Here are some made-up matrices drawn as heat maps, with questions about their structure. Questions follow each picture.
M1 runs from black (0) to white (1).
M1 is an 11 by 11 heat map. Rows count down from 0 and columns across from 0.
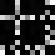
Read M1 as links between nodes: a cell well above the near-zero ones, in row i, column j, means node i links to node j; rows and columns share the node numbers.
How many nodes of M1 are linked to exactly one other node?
3
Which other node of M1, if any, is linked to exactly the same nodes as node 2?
node 5
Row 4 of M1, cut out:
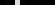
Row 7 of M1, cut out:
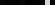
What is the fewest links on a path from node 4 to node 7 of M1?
4
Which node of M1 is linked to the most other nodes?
node 3
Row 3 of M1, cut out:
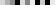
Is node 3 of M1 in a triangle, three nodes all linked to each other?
yes
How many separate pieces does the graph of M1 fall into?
1
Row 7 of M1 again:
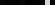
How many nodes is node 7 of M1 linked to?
1
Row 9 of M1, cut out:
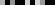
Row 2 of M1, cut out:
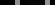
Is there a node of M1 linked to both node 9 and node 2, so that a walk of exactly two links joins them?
no
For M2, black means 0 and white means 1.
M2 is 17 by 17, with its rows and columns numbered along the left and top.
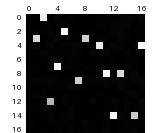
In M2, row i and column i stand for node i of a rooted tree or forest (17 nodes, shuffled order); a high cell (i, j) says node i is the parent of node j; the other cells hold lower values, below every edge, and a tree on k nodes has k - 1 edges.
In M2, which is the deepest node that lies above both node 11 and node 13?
8
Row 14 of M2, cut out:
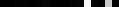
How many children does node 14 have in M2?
2
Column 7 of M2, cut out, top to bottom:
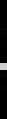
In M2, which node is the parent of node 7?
9
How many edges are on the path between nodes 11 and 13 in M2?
2
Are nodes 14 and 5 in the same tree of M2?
no
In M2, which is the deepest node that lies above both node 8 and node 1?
3
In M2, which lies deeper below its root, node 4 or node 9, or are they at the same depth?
node 4
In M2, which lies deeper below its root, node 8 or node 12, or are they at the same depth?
node 8
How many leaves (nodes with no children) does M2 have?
8
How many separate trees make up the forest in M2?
4
